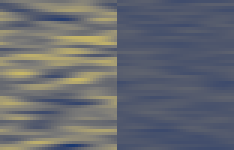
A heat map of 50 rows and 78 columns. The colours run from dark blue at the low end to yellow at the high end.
It is made of 1 by 2 panels. Panel 1,1: middling, streaked across, strong in contrast. Panel 1,2: low, streaked across, faint in contrast.
